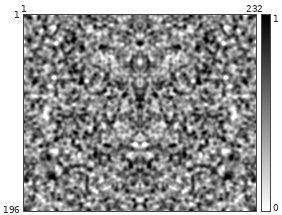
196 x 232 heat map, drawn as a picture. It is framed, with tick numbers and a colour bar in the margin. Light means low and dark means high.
Slope: none. Average level on the scale: 50%. Grain: blotchy. Mirror symmetry: left to right.
